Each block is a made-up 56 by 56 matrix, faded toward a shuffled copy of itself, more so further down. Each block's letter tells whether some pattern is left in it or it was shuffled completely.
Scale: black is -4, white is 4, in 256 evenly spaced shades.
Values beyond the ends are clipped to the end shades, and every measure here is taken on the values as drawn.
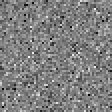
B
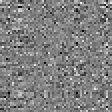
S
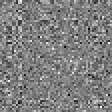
S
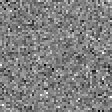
B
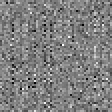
S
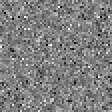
B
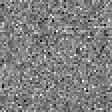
B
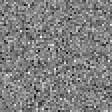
B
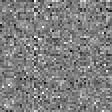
S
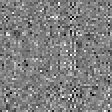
S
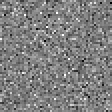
B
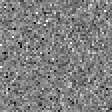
B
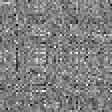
S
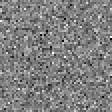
B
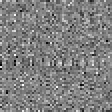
S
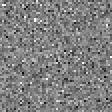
B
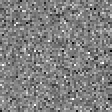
B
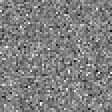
B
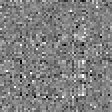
S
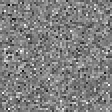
B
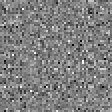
S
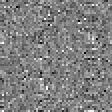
S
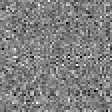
S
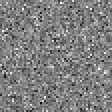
B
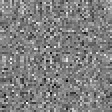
S
